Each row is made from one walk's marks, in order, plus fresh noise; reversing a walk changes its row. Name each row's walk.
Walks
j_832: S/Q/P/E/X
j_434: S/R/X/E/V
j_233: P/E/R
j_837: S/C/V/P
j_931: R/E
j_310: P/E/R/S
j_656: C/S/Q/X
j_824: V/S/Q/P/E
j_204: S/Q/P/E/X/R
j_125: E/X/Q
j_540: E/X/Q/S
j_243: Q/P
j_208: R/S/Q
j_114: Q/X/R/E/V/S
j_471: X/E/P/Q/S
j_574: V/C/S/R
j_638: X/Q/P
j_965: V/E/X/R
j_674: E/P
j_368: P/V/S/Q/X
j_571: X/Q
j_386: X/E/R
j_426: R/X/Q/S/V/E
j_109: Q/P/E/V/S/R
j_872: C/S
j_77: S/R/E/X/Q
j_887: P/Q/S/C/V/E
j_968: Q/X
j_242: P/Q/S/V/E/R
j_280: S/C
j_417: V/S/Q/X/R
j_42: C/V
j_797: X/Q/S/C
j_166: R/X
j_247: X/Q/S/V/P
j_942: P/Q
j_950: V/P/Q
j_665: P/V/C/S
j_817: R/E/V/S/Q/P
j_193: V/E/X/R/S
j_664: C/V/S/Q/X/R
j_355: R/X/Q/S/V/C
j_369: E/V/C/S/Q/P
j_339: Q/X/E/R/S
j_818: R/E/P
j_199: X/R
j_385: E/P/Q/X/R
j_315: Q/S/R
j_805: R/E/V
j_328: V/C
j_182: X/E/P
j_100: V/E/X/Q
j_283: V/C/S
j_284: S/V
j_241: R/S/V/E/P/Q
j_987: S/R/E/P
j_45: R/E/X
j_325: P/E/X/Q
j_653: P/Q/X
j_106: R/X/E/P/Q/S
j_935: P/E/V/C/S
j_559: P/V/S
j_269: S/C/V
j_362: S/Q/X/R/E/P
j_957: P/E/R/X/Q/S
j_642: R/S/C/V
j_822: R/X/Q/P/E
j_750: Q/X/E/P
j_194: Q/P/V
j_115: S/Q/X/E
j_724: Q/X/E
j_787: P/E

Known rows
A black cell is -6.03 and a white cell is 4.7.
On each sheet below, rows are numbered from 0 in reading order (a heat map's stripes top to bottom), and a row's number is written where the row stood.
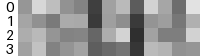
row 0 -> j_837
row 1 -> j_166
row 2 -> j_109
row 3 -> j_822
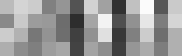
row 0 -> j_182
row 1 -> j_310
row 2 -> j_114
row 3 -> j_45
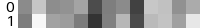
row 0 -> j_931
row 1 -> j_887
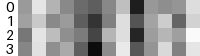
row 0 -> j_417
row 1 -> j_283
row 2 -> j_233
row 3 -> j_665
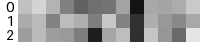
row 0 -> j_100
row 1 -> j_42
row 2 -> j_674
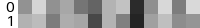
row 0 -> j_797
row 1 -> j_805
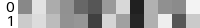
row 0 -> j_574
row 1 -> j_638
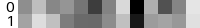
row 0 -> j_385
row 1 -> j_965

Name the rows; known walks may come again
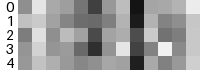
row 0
j_942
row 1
j_950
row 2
j_269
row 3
j_957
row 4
j_664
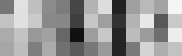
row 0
j_233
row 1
j_247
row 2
j_369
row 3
j_355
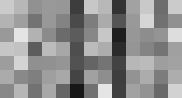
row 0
j_243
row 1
j_106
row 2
j_417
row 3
j_194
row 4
j_426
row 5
j_45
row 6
j_540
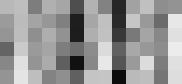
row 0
j_805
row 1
j_674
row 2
j_653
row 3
j_280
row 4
j_665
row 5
j_386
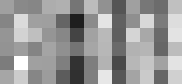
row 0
j_656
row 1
j_559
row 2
j_837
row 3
j_872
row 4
j_887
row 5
j_283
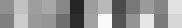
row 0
j_368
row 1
j_310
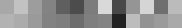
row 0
j_193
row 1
j_241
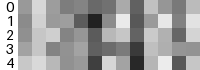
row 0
j_824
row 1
j_935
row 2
j_987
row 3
j_822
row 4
j_638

